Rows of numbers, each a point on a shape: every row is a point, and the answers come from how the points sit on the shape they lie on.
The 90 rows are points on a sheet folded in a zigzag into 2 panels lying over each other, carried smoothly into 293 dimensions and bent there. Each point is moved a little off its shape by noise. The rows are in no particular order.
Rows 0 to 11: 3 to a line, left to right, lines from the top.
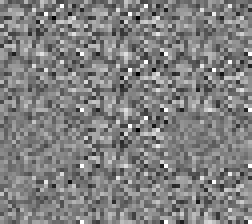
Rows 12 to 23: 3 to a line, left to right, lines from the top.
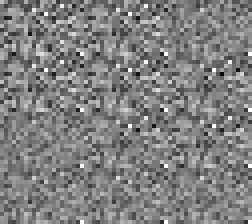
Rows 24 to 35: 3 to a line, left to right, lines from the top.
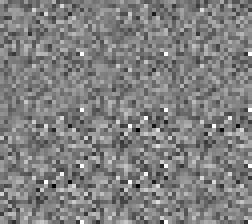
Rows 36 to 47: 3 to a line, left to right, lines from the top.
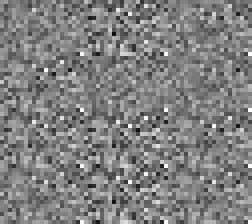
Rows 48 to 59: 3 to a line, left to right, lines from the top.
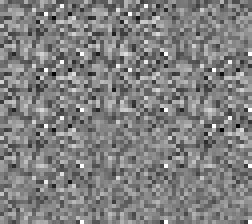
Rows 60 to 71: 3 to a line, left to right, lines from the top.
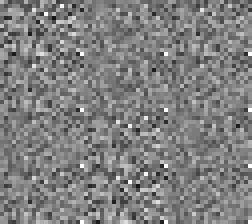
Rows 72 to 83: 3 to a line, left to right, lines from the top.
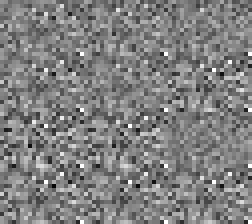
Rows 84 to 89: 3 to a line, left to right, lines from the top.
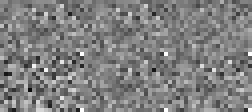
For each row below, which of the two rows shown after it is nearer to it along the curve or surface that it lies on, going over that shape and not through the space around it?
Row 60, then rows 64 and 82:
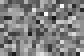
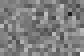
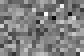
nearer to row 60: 82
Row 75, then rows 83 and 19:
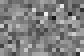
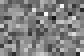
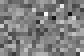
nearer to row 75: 83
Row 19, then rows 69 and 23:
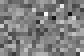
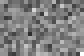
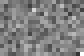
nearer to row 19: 69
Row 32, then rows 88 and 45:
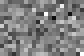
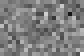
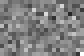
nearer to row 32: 88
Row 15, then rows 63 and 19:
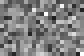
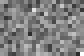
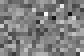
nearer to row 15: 63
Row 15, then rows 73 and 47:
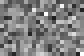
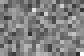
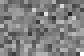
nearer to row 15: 73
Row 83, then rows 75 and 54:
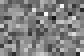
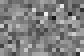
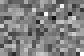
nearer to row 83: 75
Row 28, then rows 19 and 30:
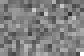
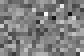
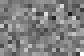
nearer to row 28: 19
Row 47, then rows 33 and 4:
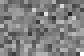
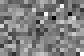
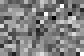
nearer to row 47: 33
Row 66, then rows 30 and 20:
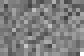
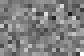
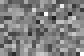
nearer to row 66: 20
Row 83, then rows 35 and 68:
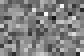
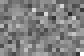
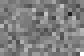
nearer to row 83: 35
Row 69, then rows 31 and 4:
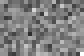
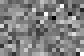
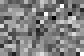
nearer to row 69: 4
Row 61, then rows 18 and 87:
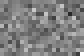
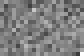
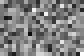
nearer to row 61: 18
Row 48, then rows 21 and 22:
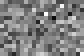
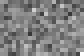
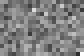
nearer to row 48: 21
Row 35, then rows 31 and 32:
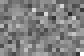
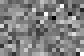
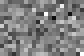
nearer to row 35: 31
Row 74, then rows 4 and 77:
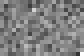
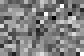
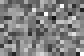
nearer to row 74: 77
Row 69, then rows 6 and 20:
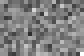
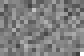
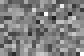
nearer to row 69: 20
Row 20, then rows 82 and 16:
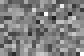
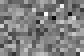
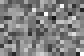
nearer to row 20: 82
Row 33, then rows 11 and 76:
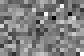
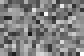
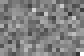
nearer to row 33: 11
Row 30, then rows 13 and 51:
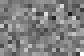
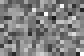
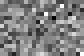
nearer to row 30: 13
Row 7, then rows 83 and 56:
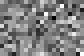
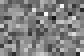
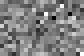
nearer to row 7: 83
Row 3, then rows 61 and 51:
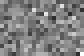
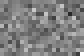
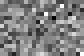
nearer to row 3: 61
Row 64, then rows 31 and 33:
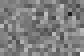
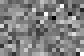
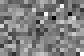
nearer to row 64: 33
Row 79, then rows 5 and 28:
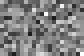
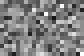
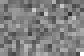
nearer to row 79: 5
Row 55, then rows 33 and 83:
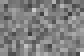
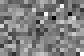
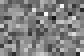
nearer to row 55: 33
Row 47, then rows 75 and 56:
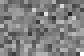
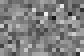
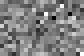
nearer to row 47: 56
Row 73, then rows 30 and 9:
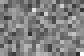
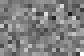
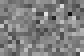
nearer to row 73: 30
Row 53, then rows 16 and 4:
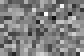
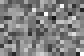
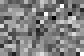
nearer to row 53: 4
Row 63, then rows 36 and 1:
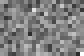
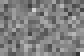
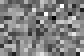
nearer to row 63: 36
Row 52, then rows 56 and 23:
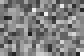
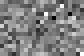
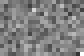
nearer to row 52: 23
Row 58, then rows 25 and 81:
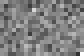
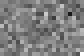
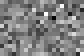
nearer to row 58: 81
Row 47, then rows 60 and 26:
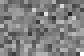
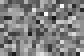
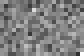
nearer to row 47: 60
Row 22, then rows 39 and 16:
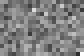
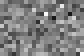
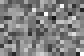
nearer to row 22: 16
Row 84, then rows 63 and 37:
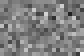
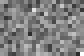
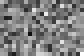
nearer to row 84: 63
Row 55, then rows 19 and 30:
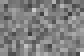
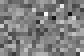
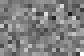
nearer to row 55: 19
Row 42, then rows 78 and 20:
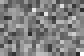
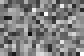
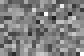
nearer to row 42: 78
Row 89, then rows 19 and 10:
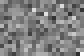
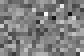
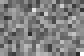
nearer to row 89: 10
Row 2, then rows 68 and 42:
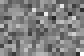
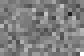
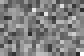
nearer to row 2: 42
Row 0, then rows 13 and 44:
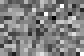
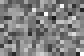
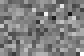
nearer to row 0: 13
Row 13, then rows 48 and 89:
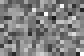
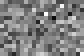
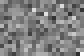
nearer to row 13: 89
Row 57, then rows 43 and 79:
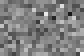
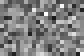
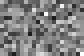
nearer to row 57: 79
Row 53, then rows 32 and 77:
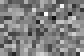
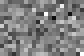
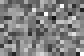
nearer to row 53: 32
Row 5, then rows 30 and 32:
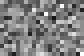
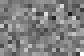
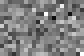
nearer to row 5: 32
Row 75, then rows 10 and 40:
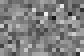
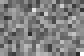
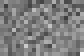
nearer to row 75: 10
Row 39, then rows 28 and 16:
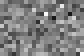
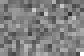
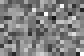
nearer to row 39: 28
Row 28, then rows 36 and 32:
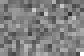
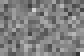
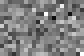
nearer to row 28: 32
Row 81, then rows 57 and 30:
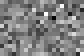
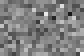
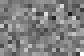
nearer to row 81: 30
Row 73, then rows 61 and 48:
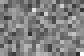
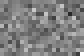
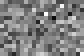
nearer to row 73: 61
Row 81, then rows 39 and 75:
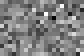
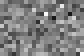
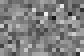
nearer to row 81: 75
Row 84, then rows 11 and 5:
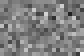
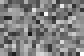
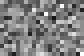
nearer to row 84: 5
